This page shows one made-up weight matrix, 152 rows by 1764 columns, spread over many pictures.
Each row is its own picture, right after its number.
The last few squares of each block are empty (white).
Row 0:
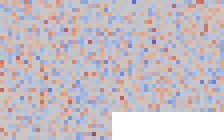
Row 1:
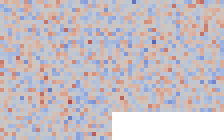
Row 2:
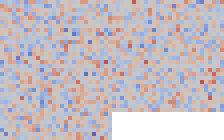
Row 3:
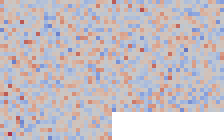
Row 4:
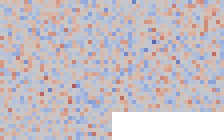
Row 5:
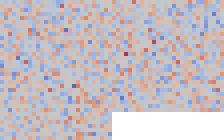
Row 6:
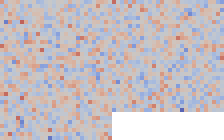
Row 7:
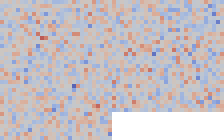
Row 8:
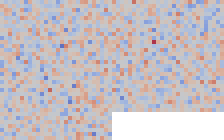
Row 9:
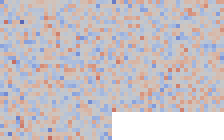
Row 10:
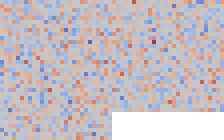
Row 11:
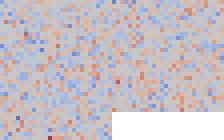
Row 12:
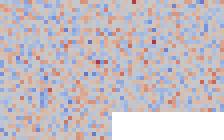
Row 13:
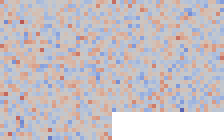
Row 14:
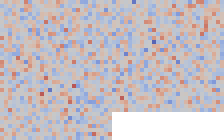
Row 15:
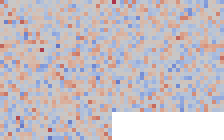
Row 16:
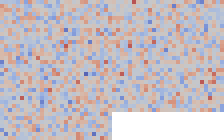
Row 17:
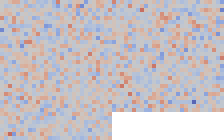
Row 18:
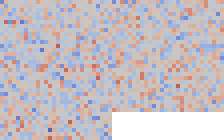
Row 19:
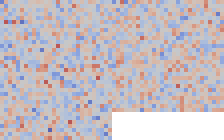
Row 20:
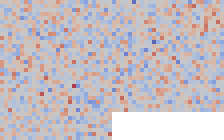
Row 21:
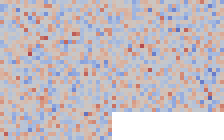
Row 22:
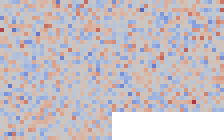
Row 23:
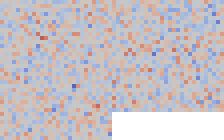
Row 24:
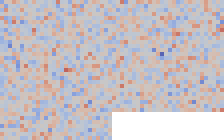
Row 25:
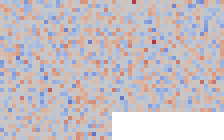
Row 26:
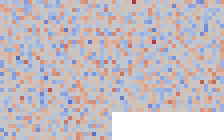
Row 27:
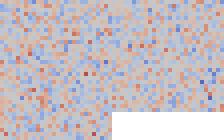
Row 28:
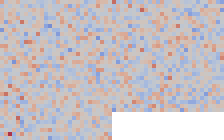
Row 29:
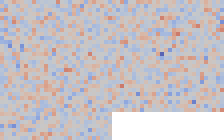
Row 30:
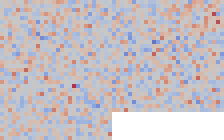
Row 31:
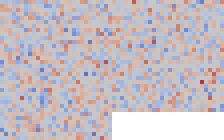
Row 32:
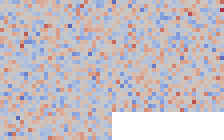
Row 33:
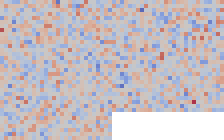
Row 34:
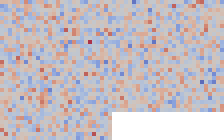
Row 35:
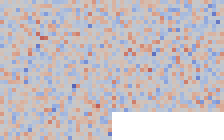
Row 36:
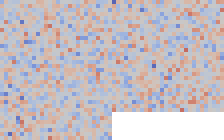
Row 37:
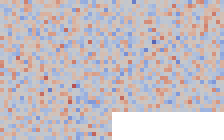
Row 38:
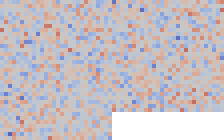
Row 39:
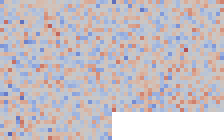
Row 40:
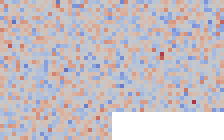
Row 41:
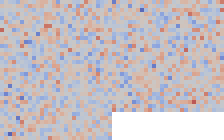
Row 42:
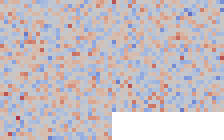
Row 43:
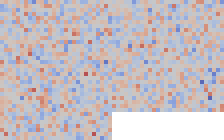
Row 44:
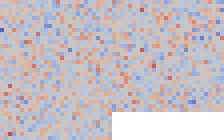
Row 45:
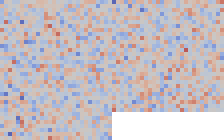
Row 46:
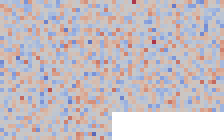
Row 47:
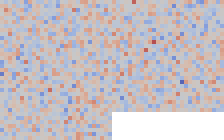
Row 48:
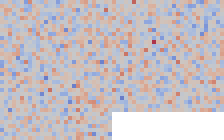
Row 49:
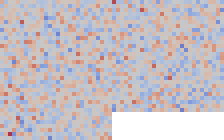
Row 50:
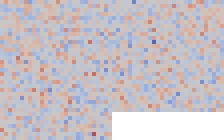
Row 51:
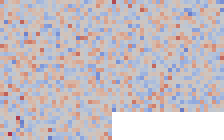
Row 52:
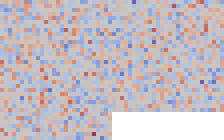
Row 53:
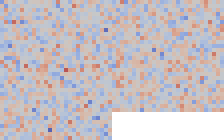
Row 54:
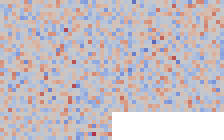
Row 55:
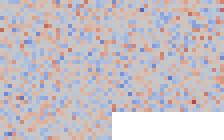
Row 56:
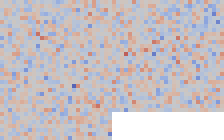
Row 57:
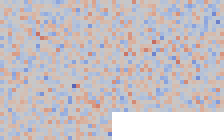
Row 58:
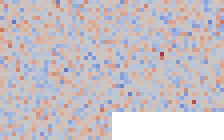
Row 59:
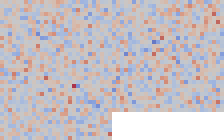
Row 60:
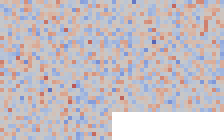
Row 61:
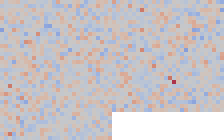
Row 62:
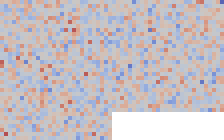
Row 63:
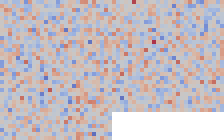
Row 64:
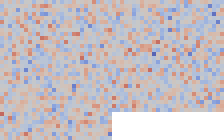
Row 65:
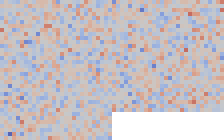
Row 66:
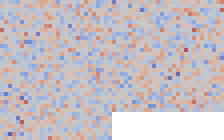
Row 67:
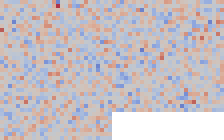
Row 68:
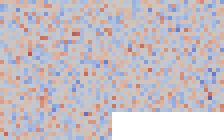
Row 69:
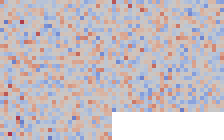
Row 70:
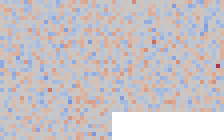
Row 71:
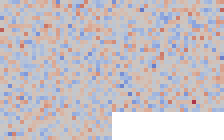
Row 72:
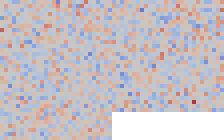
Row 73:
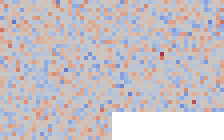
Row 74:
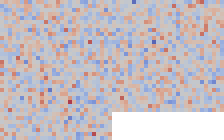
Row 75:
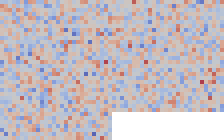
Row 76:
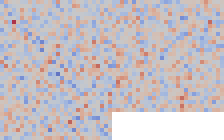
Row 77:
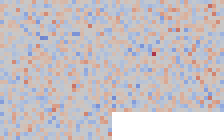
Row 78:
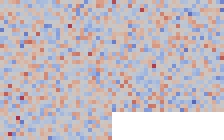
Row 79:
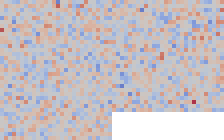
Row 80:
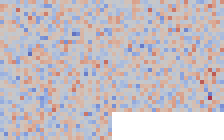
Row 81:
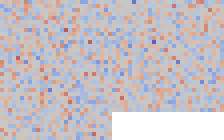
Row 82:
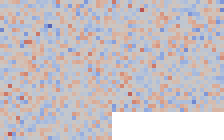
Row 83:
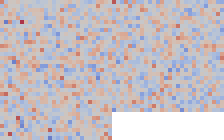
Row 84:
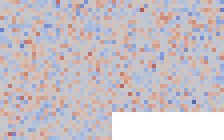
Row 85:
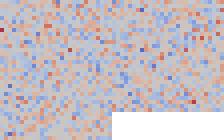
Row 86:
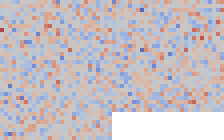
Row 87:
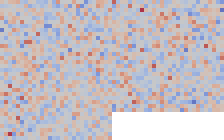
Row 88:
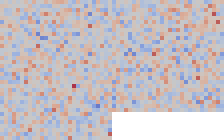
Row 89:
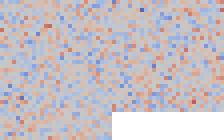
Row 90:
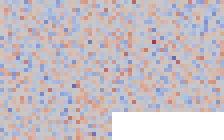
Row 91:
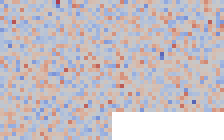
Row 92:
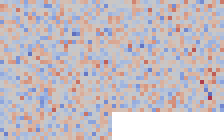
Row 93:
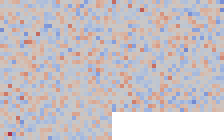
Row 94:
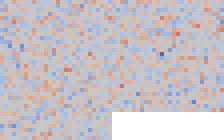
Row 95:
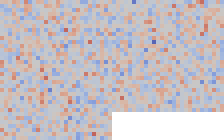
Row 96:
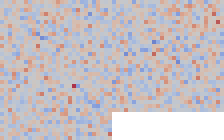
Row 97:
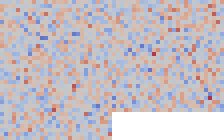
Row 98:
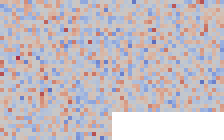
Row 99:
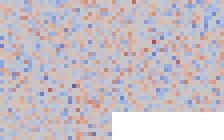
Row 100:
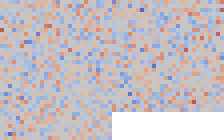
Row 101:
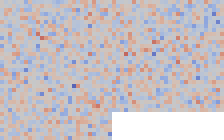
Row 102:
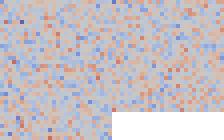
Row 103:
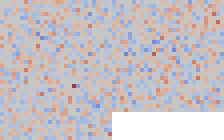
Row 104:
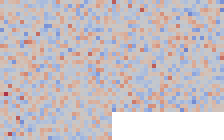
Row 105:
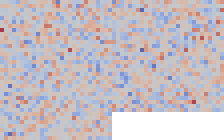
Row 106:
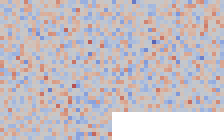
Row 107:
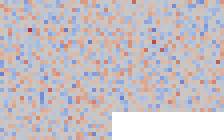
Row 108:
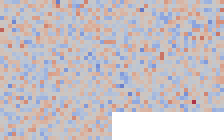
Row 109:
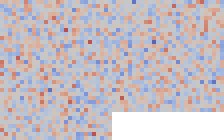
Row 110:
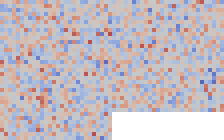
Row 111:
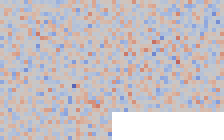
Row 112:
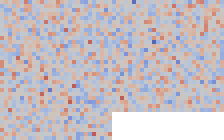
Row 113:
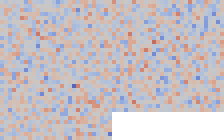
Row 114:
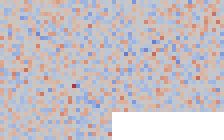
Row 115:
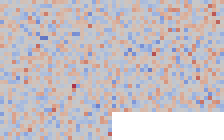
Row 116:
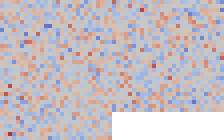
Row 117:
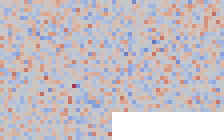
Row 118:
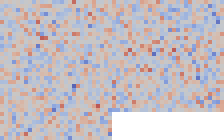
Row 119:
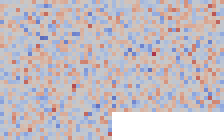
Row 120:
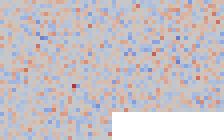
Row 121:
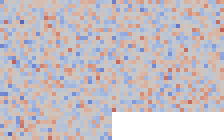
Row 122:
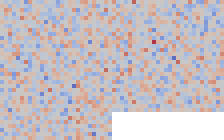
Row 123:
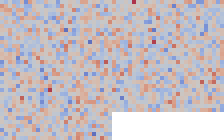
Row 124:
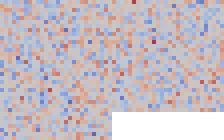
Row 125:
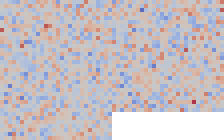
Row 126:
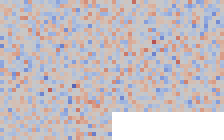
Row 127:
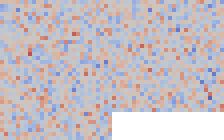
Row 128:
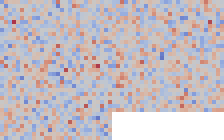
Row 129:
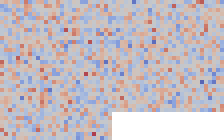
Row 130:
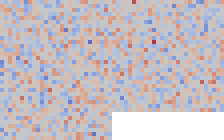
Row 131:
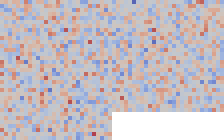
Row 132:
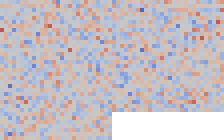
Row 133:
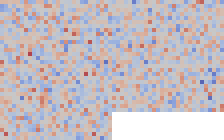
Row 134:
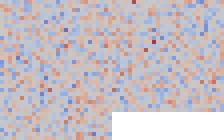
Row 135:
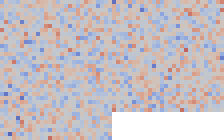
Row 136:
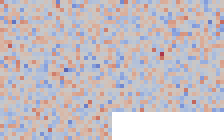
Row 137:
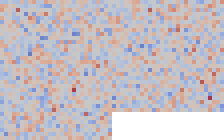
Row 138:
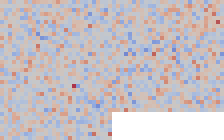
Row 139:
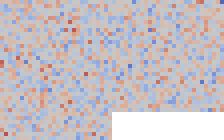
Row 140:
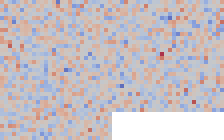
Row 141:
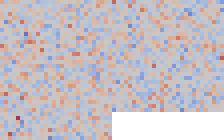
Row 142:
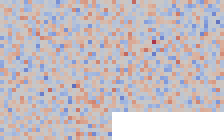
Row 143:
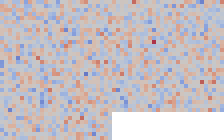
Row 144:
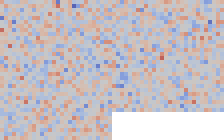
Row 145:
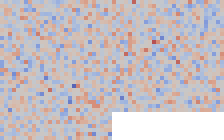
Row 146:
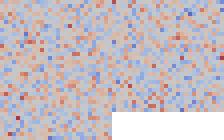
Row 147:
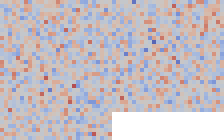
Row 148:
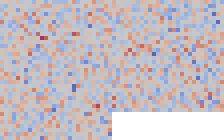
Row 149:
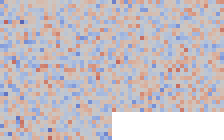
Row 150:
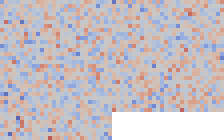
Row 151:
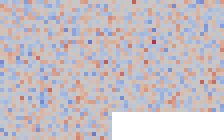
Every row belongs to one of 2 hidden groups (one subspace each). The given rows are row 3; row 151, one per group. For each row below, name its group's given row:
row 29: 3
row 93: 3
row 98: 151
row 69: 3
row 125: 3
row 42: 3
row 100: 3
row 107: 151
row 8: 151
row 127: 151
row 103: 151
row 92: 151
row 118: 151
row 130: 151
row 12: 151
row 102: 3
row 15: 3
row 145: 151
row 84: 3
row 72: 3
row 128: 3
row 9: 3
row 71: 3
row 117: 151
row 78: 3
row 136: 3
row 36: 3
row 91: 3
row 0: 151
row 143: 151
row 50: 151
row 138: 151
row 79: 3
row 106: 151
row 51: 3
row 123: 151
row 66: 3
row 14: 151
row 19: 3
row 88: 151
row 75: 151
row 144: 3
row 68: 151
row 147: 151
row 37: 151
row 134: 151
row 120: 151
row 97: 151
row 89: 3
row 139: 151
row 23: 151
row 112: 151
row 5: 151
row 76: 3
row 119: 151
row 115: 151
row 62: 151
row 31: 151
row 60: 151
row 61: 3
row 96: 151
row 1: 151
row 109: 151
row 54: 151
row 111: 151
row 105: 3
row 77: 151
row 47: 151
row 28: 3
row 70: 151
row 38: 3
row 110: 151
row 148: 151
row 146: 3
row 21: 151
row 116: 3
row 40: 3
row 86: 3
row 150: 3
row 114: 151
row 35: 151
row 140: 3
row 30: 151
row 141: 3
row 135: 3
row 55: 3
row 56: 151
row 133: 151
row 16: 151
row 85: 3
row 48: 151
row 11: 3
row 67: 3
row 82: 3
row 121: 3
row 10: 151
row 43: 151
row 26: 151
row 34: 151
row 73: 3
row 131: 151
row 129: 151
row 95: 151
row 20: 151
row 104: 3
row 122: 151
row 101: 151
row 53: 3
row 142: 151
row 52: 151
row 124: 151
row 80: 151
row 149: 3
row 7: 151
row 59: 151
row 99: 151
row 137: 151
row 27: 151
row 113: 151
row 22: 3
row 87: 3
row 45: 3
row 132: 3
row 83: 3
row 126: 151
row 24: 3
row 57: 151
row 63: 151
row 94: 3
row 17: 3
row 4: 151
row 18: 3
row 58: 3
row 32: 3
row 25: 151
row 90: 151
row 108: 3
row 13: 3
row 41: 3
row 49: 3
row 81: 151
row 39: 3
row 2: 151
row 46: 151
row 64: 151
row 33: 3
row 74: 151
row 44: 3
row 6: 3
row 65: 3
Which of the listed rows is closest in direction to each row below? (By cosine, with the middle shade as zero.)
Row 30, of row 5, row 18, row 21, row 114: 114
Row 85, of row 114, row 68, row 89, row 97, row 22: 22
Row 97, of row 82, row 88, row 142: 88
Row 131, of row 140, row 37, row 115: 37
